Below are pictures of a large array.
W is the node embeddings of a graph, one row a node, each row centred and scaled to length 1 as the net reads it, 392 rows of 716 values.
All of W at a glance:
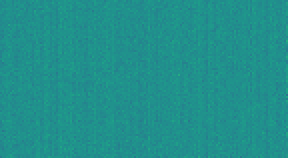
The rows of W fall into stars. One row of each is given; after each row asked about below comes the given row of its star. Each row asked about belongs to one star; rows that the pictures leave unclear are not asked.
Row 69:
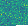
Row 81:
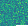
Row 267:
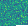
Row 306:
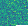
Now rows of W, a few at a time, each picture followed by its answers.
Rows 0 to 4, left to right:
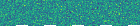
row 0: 69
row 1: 306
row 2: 267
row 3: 306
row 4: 267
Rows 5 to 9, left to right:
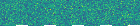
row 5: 81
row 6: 306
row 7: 69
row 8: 267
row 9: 69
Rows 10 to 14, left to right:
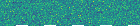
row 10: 306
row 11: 81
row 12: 81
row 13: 306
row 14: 267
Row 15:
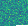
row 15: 81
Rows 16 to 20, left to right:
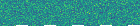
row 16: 81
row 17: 81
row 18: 267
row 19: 69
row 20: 306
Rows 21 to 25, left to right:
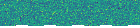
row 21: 267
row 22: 306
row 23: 306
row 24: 306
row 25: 69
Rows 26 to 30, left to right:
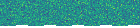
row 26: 69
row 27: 81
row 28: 81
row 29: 69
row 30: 267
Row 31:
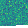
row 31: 69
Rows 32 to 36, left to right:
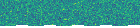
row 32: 306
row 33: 69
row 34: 81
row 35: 69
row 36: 69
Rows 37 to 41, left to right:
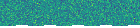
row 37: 267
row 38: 306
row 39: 267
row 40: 306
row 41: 306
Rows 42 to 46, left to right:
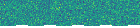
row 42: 267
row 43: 81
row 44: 267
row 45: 69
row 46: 306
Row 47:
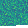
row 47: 267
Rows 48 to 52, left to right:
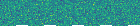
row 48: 267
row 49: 81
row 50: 267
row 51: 81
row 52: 69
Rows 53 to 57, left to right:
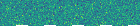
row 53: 81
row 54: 306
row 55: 267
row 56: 81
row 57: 267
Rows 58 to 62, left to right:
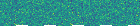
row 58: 81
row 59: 306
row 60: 81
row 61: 69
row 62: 306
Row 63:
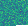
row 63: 69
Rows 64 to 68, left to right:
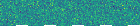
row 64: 69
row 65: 69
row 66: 267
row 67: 306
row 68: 69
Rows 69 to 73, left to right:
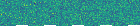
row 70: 306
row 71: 69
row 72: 267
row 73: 267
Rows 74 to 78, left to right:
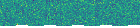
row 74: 69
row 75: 267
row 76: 81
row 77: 81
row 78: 81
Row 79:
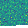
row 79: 267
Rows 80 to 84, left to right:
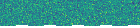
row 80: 81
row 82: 267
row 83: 81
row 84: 69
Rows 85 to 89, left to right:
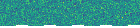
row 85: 81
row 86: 306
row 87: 69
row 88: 81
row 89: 81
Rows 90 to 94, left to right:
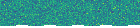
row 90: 267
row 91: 81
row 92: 81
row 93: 81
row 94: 267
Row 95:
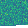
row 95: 69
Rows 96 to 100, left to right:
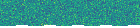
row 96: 69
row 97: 81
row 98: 306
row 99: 267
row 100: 306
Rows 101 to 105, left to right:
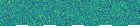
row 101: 69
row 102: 306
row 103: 69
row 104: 81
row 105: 267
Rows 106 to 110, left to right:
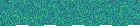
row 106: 69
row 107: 306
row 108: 306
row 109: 306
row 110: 267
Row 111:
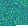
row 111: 69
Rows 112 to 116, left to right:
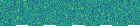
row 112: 69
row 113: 81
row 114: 267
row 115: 306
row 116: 267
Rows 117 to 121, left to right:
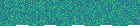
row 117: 306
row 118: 267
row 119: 267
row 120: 267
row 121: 267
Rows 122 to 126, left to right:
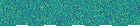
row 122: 69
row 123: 81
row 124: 267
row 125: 306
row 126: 81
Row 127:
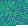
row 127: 267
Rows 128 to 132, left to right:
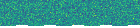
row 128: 267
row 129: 81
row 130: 69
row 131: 267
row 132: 69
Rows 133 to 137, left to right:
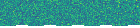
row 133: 306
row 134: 81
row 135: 69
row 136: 267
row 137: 306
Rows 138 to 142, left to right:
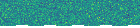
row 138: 81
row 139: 306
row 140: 81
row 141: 81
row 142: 81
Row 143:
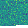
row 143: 306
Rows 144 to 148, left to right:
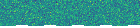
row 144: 306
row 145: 81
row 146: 69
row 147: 306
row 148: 306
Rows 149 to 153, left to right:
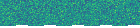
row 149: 267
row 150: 69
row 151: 81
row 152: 81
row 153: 306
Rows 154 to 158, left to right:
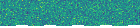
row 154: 267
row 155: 81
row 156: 267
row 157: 267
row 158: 267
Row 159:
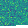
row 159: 267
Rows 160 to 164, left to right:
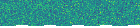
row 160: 81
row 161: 267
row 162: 69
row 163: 81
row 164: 69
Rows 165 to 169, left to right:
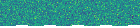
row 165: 81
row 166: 306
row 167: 81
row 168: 267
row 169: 267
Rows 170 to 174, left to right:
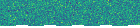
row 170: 267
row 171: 81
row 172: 69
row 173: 69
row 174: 69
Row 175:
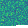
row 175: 267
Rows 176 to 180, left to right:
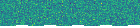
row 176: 81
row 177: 81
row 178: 306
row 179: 81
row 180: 69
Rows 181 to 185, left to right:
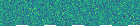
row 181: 69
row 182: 267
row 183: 69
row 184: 69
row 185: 267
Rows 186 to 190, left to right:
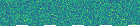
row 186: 306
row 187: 69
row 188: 306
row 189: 306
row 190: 81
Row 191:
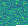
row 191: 69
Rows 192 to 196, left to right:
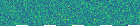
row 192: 69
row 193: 306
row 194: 81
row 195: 81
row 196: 306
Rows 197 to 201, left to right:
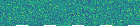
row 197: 81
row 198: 69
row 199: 81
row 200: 81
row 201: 306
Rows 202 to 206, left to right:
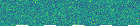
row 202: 81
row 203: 306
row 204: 81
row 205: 306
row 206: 69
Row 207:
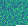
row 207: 306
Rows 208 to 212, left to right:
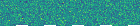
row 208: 306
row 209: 81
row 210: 306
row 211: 69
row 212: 267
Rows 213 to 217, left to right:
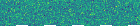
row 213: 306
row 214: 81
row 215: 306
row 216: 267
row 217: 306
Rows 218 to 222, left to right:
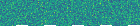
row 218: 267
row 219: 81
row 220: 306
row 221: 69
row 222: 69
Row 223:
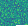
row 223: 69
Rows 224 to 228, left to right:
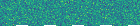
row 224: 81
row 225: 69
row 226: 306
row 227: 69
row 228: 306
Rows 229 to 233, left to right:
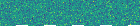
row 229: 69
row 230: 81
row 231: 306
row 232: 69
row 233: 81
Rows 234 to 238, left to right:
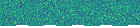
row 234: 69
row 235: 81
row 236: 306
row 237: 267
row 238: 267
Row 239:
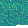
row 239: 81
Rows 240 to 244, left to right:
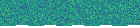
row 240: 81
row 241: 306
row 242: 69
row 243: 306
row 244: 81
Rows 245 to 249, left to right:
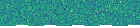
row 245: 81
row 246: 267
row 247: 306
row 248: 306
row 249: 267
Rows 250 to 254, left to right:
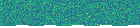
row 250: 69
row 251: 69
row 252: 81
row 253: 81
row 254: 69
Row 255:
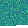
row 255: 306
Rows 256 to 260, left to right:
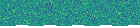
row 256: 306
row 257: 69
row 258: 267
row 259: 69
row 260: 267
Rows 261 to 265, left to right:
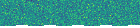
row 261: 69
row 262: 81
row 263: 306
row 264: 267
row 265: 81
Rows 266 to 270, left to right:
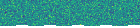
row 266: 267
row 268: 69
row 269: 267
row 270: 81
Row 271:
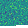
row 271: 267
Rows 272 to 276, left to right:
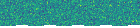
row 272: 69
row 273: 81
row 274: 69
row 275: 69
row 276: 306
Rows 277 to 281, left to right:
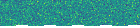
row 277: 81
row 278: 69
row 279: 69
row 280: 306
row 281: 267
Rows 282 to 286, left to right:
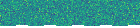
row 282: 267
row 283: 306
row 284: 306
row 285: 306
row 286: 267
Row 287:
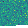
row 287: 306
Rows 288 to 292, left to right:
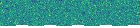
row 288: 69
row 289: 267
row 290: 267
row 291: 69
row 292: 306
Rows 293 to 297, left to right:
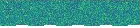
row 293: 306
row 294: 267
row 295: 267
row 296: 69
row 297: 81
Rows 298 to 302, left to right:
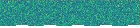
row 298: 267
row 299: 306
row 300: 306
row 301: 306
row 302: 306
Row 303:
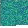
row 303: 306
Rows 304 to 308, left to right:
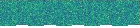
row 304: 306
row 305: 81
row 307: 267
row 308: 306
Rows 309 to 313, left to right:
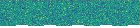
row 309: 306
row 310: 81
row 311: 81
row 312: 306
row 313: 306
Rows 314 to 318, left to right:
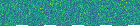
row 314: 267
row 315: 69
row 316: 69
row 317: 306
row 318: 81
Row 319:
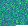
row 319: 81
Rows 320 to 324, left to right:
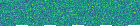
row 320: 306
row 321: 267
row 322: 306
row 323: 267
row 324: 81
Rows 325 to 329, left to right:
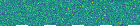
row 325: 306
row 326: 267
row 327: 69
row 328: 267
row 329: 267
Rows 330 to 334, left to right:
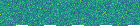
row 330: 81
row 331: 69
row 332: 69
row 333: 69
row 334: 69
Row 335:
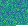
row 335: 306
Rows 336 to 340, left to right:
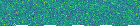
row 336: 81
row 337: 306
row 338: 267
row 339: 81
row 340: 69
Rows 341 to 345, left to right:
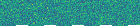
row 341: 69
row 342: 267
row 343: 69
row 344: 69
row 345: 69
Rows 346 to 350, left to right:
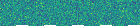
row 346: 267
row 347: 267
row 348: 69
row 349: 69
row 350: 306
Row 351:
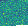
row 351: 81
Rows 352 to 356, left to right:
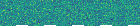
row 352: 306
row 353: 306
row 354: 267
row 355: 81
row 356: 267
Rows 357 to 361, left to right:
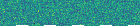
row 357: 267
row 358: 306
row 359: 69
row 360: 81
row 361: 81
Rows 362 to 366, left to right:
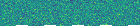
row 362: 306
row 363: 81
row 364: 81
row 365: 81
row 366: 267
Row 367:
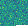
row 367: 267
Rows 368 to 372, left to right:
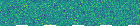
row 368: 69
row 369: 81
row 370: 267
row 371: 267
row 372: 267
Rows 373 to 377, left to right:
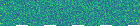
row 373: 267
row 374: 69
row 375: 69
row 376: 267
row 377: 306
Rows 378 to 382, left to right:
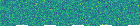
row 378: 267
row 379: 306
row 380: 69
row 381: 81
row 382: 69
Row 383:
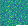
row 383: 267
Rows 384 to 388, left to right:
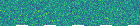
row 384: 267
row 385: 306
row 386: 81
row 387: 306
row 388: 267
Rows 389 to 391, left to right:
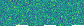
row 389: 81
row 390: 306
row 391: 81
